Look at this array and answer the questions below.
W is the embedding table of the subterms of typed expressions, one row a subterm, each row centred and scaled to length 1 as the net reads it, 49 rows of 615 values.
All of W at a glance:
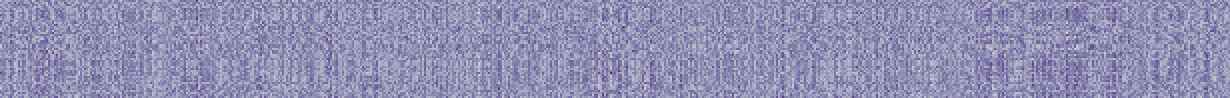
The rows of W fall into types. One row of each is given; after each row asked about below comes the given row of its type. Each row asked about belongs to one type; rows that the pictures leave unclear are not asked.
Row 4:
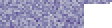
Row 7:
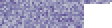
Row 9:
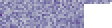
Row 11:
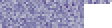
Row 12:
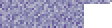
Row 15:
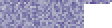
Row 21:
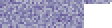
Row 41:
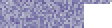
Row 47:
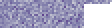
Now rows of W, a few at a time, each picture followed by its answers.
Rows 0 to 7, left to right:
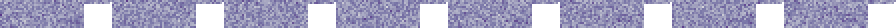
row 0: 9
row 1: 12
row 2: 15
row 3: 41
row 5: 21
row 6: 9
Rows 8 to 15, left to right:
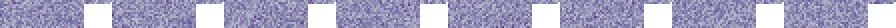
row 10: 41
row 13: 41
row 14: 47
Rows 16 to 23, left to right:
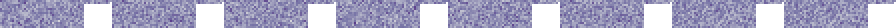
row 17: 21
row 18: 41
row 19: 4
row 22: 47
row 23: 47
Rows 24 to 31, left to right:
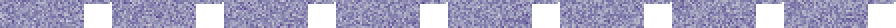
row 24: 15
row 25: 47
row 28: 9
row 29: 21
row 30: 7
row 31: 7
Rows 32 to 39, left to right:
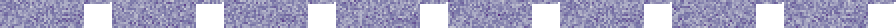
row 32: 7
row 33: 9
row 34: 21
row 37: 7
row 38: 4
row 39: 7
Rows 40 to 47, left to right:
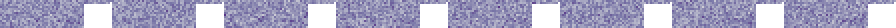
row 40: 4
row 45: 21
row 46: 9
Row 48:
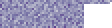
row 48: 12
